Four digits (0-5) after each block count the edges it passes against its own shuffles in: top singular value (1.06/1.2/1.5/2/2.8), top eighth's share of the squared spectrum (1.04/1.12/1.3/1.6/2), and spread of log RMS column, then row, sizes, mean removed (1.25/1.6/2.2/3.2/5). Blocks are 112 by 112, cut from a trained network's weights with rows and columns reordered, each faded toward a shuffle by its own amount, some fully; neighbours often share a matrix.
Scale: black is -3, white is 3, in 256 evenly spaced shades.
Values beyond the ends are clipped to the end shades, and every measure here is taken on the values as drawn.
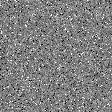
0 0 0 0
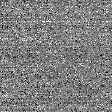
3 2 2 1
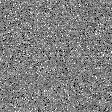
0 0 0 0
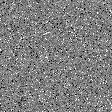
0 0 0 0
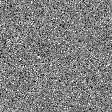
0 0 0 0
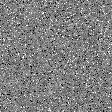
0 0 0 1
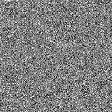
3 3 1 1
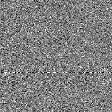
3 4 2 2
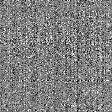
3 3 1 3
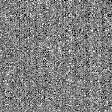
3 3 0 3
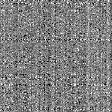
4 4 1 3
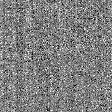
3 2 0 2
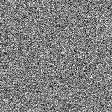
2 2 0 0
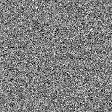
3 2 0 1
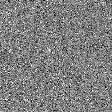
2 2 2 1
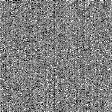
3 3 0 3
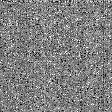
2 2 0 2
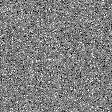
1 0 0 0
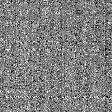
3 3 1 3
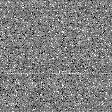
2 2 1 0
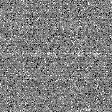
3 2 2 1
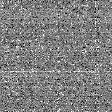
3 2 2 1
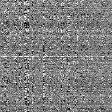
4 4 4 2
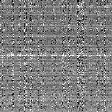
4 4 4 2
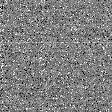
1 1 1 0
